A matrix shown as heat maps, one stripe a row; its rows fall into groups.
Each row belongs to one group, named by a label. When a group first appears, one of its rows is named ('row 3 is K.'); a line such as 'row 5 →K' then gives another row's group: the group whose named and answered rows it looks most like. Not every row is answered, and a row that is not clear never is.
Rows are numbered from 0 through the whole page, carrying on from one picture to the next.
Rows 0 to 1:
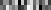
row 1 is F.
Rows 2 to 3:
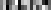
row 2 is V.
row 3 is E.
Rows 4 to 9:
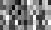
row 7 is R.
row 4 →F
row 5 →R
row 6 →F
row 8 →R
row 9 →R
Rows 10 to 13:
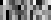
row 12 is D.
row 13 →E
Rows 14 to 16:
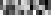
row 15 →V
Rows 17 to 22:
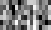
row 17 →F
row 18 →R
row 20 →R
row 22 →R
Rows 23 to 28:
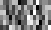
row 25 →E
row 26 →F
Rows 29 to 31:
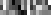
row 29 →R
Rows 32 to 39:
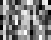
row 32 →F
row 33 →R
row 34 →V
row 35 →V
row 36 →V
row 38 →V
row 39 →D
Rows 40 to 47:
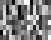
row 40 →V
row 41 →E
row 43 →F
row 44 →R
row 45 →F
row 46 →D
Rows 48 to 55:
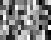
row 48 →R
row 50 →F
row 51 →V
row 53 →R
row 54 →V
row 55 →V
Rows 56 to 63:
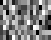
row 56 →D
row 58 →E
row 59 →V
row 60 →F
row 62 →E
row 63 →V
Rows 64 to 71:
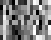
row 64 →R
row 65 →D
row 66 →E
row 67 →R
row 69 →R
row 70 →R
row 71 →D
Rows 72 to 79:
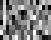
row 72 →E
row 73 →V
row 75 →R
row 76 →D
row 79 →V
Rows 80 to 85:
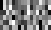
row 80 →D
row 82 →F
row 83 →D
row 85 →F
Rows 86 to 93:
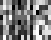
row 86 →D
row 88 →E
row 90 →D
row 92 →R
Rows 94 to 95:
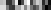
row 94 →V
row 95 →V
